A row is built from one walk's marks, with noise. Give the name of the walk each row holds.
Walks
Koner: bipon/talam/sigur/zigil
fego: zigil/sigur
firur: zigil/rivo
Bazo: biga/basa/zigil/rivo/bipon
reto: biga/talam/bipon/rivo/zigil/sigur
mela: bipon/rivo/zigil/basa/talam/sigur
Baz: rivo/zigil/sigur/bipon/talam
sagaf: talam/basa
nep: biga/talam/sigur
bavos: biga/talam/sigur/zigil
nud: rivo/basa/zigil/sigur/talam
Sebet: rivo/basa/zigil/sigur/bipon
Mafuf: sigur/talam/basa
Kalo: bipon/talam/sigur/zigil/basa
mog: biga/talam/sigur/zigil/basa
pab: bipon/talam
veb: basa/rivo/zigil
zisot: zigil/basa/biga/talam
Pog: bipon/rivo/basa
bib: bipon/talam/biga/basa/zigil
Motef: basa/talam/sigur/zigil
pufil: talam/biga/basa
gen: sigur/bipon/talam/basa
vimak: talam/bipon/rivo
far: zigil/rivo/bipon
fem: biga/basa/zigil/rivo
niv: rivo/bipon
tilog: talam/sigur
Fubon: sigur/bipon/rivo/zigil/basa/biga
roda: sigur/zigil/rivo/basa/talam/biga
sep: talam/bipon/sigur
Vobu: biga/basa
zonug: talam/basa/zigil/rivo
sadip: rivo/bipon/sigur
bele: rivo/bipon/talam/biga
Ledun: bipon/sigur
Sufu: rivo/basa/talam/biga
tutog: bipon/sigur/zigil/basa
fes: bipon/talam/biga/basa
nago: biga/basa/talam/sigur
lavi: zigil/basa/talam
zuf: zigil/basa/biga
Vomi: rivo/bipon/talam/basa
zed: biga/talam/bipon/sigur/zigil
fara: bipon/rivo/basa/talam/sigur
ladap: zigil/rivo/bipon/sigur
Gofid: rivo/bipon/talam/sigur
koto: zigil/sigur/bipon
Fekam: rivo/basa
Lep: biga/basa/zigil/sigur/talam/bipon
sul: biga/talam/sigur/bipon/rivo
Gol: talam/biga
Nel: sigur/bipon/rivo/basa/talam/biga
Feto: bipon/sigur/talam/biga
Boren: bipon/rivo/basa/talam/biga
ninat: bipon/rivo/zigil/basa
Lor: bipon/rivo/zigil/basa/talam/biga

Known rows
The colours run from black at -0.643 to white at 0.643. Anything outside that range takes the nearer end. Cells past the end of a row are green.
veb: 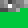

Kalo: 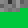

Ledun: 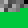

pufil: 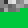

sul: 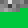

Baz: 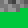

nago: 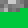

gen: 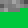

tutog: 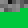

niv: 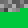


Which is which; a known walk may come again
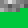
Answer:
nep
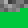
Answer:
Sebet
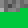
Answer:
zed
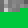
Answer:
fara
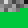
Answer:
sadip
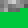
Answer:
nago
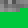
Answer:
reto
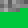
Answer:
gen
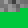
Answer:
Baz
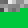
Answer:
Sufu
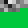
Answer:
fes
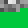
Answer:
Vobu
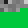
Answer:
Lor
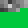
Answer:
veb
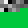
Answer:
fego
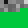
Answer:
bib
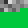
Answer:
Boren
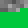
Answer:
ninat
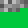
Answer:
Mafuf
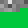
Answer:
sul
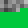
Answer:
zuf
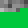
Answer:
sep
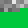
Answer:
sagaf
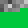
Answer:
zonug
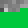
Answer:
Vomi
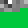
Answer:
bele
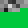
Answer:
firur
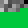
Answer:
Ledun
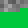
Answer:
mela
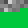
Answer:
Nel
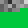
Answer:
lavi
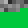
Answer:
tutog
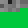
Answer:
Kalo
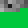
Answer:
Feto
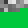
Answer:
pufil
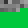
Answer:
Bazo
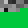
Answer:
ladap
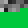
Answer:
koto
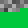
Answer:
niv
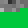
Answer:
Koner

